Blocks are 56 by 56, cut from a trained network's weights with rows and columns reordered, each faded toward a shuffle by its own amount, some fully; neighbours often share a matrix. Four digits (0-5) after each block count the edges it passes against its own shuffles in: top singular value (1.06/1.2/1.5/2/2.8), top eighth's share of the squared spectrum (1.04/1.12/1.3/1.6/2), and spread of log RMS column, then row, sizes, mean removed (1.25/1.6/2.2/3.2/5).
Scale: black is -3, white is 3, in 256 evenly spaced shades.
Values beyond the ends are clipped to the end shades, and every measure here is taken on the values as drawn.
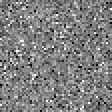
0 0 0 0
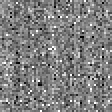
2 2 0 1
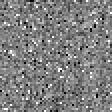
1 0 0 1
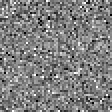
1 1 0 0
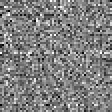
3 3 0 2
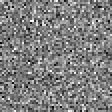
2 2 0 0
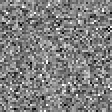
2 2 0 1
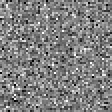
0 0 0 0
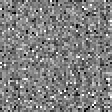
1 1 0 1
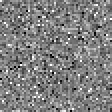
0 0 0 0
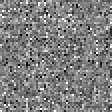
1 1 1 0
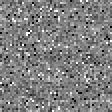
1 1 0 0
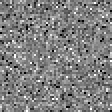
0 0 0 0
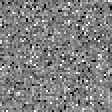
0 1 1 0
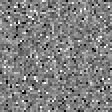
0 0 0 0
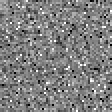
0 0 0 0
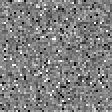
0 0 0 0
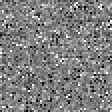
0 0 0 0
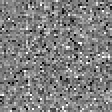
1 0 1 0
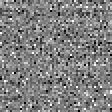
2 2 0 0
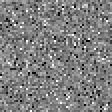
0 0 0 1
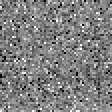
1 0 0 0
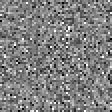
2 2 1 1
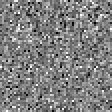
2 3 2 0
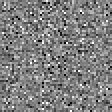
2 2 1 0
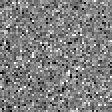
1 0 0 0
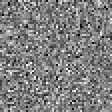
2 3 2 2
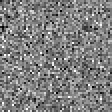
1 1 0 0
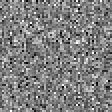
2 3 2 1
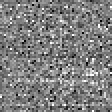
2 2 2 0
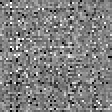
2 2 2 0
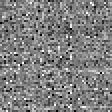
2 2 2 0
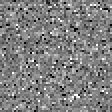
1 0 0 0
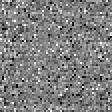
1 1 1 0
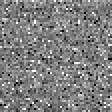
1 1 0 0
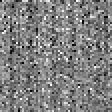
3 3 0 2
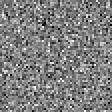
1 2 0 0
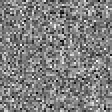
3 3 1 0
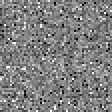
1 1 1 0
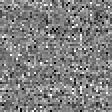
2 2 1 0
